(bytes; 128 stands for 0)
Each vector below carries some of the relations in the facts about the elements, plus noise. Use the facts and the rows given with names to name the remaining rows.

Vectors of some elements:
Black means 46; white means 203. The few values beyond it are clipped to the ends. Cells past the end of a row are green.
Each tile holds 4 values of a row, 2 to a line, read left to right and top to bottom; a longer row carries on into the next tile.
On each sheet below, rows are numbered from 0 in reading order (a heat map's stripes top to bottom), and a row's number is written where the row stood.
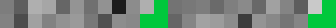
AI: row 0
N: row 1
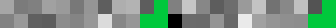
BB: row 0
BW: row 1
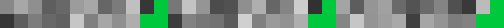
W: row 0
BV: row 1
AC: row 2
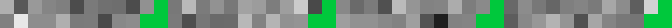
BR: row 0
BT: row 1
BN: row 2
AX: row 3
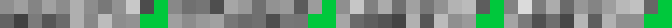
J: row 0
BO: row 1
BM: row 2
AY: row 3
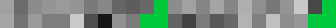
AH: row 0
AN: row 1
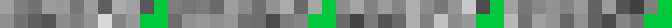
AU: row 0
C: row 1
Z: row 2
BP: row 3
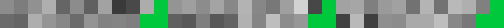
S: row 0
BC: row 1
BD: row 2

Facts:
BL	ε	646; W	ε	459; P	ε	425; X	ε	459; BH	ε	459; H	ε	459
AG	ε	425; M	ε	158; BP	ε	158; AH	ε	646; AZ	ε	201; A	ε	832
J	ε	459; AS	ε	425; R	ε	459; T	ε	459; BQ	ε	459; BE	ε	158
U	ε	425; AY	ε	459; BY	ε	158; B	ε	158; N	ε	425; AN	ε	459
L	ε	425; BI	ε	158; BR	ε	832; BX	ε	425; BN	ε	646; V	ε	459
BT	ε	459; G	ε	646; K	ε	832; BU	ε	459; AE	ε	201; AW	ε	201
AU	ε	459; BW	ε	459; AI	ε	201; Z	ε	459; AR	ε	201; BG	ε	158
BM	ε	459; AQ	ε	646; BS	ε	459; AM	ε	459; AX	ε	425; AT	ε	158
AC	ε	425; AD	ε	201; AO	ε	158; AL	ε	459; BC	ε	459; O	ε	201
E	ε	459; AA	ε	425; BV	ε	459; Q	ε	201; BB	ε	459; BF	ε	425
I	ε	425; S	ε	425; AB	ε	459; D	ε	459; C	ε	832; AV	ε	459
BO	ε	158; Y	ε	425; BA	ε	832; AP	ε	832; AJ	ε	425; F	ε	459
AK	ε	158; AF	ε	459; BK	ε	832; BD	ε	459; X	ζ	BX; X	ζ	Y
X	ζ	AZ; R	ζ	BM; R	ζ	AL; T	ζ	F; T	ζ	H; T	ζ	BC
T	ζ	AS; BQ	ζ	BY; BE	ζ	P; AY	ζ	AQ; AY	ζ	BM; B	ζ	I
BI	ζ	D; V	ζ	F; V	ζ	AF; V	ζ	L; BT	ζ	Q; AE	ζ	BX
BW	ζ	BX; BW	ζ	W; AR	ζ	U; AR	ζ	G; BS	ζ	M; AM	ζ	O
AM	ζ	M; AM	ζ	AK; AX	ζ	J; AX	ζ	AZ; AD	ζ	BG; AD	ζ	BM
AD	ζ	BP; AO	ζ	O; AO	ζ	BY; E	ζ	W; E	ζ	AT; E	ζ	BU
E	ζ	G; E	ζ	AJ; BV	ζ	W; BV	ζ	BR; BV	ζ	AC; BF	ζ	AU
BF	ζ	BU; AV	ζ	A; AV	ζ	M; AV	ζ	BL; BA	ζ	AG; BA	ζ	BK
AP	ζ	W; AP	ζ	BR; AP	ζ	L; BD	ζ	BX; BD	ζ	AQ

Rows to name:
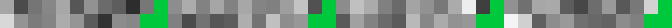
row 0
G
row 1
AL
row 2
V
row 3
AD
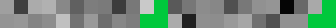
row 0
AZ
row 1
AR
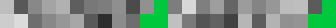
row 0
AQ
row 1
R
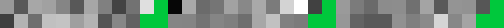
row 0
AE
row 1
AM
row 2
BU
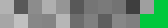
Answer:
BK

